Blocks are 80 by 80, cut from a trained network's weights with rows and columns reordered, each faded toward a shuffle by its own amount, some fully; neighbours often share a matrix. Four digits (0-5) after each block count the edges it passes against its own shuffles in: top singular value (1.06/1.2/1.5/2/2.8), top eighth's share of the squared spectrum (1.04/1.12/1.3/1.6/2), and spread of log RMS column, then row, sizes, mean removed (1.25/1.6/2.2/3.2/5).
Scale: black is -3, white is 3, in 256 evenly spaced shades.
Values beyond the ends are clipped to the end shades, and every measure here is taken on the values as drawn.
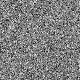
0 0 0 0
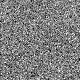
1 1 0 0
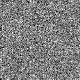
2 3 1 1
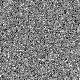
0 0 0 0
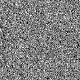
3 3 1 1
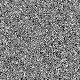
0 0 0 0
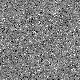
0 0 0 0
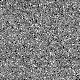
0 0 0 0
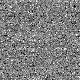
2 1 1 0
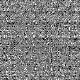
3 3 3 0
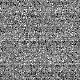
3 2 2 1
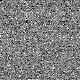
2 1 0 0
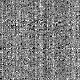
3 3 0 3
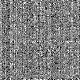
3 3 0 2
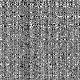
4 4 0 3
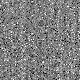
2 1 0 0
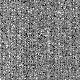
3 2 0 1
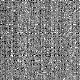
3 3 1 3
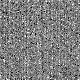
2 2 0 1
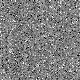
1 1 0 0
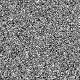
2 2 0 0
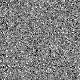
2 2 1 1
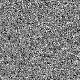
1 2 0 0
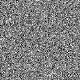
2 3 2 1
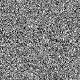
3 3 1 1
